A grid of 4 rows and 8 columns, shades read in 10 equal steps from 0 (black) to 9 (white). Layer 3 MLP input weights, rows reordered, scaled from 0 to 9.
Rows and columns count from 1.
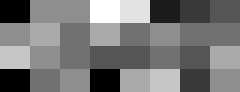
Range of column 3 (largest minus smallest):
1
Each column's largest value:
7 6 5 9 8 7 4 6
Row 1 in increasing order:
0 1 2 3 5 5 8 9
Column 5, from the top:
8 4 3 6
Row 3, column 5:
3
